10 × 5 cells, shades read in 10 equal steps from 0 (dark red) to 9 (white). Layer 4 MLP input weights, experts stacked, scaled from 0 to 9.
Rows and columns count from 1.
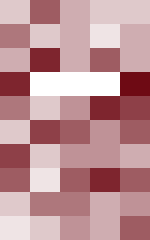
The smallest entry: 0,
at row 4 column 5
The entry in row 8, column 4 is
1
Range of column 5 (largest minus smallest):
7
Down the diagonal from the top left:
7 7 6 9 2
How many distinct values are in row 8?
3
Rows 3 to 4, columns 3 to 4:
6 3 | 9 9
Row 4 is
1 9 9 9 0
